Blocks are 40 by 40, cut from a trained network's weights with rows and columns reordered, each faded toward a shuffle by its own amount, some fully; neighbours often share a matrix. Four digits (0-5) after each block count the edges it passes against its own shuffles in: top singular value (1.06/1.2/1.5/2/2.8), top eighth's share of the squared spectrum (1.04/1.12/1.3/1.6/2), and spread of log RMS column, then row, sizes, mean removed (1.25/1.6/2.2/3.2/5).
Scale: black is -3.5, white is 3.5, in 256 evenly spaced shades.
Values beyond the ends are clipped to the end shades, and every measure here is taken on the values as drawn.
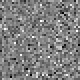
2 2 0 0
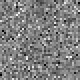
0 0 0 0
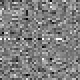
3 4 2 2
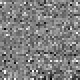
3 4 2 2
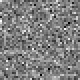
0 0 0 0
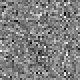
3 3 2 1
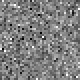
0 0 0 0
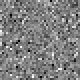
0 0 1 0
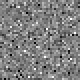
1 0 0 0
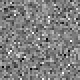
0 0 0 0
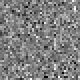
2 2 0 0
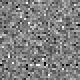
1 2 0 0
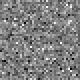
0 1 0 0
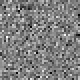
2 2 0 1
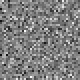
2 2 0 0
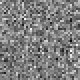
2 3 1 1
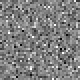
0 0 0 0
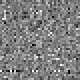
2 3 1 1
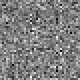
2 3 1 1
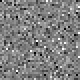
0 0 0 0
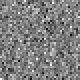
1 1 1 0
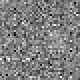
2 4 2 1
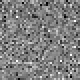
0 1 0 0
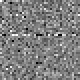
2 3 0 1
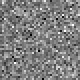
1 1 0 0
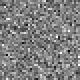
1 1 0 0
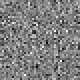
2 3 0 1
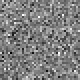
1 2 0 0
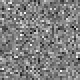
2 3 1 1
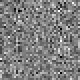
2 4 2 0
